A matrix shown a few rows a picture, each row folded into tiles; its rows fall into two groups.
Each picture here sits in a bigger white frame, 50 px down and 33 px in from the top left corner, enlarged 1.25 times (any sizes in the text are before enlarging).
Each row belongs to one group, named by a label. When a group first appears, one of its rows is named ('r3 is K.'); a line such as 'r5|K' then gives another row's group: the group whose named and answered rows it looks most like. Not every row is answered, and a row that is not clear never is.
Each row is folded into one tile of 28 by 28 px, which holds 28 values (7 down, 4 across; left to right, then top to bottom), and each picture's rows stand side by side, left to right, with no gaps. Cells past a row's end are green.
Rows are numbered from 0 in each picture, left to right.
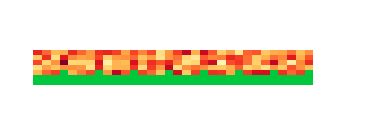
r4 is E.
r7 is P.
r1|E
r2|E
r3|E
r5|P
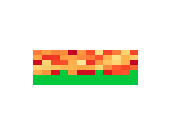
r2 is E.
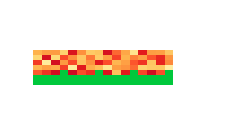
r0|P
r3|P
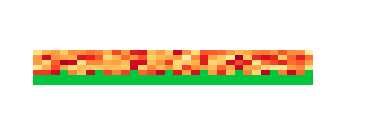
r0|P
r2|E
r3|P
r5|E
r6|P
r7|P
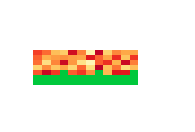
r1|E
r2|P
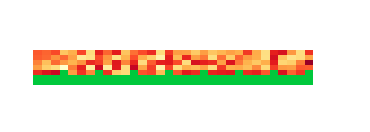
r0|P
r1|E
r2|E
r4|P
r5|P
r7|E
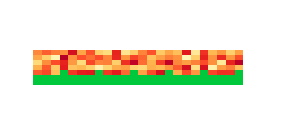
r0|E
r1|P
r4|E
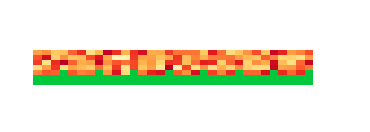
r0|P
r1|E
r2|E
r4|P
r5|P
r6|E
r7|E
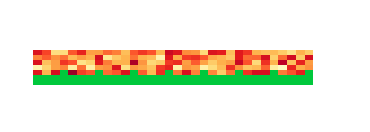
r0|P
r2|E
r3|E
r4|P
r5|E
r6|P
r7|P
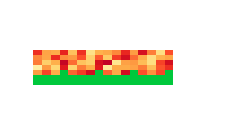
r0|E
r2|P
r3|E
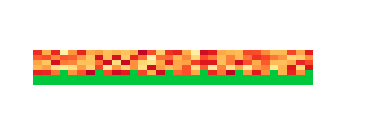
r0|P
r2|P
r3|E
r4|E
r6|P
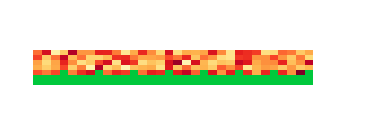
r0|E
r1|E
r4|P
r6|P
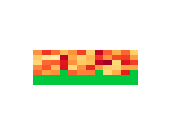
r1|E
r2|P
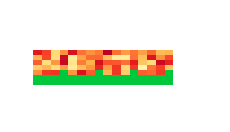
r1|E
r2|E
